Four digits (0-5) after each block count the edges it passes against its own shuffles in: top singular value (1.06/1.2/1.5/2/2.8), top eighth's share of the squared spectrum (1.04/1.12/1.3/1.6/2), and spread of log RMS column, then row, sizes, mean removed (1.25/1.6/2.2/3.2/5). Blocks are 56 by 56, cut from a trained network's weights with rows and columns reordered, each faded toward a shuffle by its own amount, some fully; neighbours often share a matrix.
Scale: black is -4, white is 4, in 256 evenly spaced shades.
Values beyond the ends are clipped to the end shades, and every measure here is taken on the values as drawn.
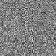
3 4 2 0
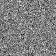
1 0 0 0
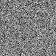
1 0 0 0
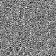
3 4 2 1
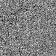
0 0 0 0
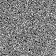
0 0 0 0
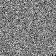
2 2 0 0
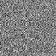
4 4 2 1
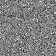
1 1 0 0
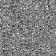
3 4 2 2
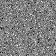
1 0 0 0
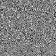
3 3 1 2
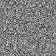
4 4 2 0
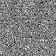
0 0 0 0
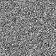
3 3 1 1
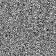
0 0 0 0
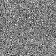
2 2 1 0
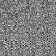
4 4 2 2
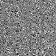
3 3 1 1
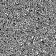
1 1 0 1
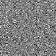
3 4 2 2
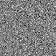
2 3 1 1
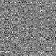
3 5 2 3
